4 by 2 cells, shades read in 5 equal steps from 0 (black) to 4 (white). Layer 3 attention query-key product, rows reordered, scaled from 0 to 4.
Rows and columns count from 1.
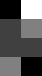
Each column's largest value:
2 4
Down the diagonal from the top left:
0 2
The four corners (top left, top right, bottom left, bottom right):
0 4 2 0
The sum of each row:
4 3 2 2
